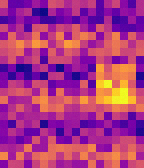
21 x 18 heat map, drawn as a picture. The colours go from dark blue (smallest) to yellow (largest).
Ninth with the highest average: middle right. Average level on the scale: 40%. Odd patch: higher, in the middle right. Stripes: horizontal, repeating 3 times.
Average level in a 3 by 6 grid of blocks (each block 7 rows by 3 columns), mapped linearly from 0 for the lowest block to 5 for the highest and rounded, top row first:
101110
011053
011110
